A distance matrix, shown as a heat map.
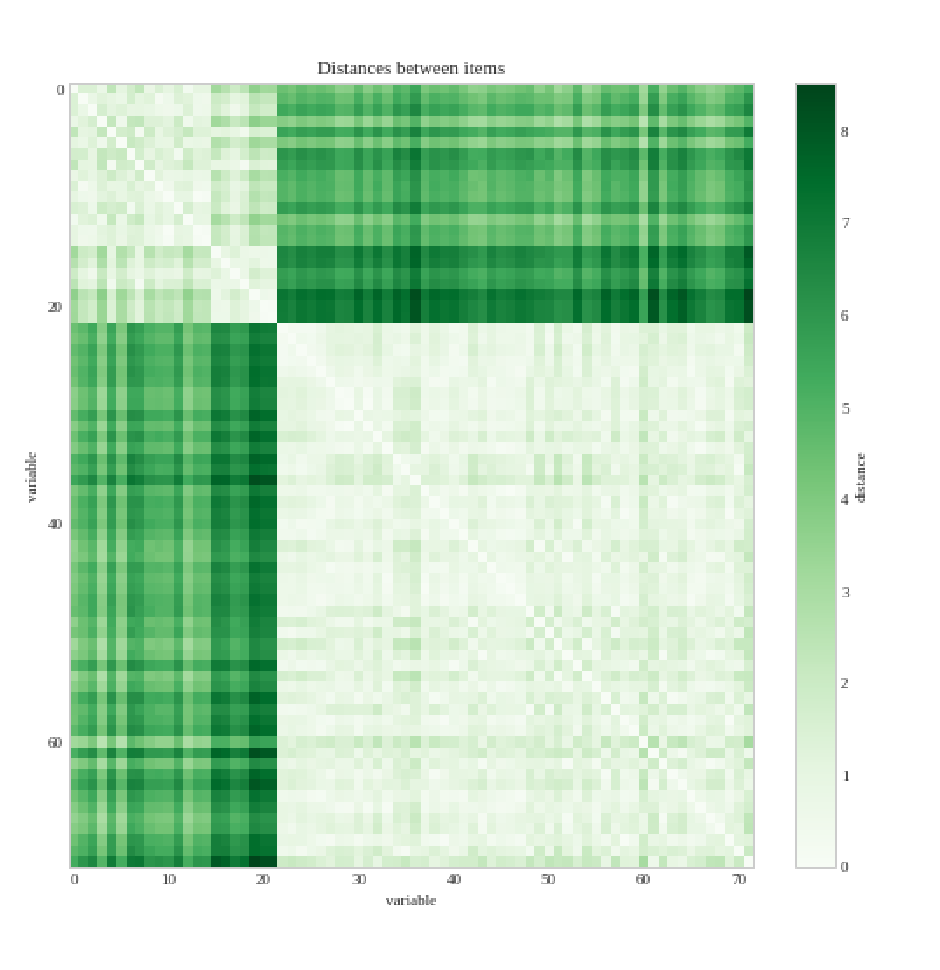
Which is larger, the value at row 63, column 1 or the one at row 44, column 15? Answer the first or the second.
the second
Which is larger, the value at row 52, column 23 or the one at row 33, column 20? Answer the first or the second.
the second
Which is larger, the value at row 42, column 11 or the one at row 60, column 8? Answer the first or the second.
the first
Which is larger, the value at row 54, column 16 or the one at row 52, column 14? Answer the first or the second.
the first
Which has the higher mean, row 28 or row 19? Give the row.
19
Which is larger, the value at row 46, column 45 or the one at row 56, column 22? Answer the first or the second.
the second
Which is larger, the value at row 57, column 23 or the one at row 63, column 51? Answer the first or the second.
the second
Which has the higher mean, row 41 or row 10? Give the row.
10
